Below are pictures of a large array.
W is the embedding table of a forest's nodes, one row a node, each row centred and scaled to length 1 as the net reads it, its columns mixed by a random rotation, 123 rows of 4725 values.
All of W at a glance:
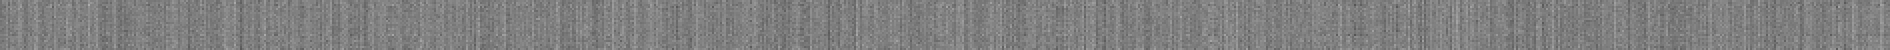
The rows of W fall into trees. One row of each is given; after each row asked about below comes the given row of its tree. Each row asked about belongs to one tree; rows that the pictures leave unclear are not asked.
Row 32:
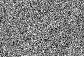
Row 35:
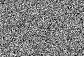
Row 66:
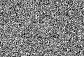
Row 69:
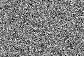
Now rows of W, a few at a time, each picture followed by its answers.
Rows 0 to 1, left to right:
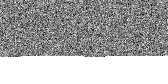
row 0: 69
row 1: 66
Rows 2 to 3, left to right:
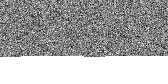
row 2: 69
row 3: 66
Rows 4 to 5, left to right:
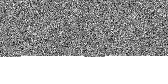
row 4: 32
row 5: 32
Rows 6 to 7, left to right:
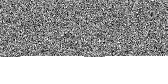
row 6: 69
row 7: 69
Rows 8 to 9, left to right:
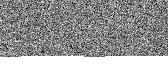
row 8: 69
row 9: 66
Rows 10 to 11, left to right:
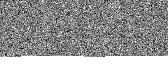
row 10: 32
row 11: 66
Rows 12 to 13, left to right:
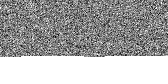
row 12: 66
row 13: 35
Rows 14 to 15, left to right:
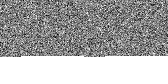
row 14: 66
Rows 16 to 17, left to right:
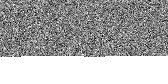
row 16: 32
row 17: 32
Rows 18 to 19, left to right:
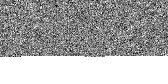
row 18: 66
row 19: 32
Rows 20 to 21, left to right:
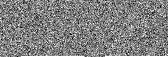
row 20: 69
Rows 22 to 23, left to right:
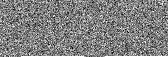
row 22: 69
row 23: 69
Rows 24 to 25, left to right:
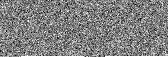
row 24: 32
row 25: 32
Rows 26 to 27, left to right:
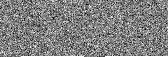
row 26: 69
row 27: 66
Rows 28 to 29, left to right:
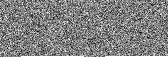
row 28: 69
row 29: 32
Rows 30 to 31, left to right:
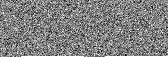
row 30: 32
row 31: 35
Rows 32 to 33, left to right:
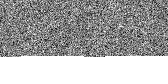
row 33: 66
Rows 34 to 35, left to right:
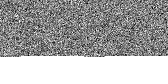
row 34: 69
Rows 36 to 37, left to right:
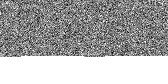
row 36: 32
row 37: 69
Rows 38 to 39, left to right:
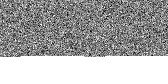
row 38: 69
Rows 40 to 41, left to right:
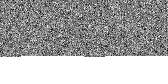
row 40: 32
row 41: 66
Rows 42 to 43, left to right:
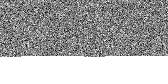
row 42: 32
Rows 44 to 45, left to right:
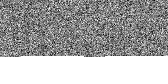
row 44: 69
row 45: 66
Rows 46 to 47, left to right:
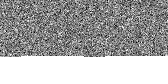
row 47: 66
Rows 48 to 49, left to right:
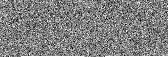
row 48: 69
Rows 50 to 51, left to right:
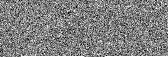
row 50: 32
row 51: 35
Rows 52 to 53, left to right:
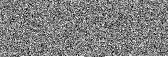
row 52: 69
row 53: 69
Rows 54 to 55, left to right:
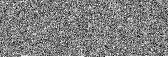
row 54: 32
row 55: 66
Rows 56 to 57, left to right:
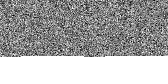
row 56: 35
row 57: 66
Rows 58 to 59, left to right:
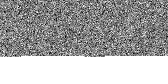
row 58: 32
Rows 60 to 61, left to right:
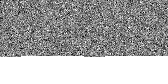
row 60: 32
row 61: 66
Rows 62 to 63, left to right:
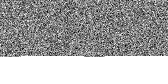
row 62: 32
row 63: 69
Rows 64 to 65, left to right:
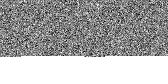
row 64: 32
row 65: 32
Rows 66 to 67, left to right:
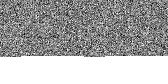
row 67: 66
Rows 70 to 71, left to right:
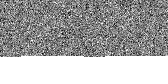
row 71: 66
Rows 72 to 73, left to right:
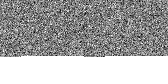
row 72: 32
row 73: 66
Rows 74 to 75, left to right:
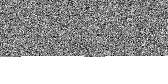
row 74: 66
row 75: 66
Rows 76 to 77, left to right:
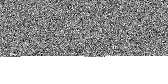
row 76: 35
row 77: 32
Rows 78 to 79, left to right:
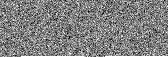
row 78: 32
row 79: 32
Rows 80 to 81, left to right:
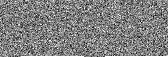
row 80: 69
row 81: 66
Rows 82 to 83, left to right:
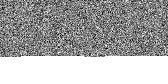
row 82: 66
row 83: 32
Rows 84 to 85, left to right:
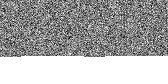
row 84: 32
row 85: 66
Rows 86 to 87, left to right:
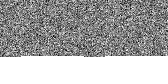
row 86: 66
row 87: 66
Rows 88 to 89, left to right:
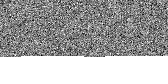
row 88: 35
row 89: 66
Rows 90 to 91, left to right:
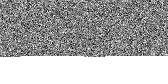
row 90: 69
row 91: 32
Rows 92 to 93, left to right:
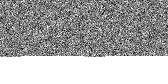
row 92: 32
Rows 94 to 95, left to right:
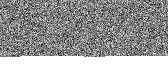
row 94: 69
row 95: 32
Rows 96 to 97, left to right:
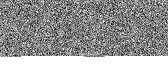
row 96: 32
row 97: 69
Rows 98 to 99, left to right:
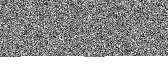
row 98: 66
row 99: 69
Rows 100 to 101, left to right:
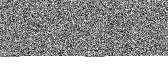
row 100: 69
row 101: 69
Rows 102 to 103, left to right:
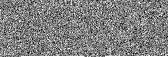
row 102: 69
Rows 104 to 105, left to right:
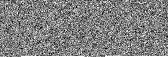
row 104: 32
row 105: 32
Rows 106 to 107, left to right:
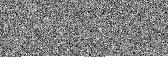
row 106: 66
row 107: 32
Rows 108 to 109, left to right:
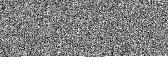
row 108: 66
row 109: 69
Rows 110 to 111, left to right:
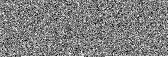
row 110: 32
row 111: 69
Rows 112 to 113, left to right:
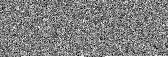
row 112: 66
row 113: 69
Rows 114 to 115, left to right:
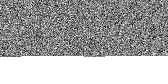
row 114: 66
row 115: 32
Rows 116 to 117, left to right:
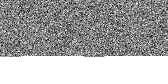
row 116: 32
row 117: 69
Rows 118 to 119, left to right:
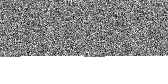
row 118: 69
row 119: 69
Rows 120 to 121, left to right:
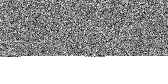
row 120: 69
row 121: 32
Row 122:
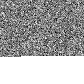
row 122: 32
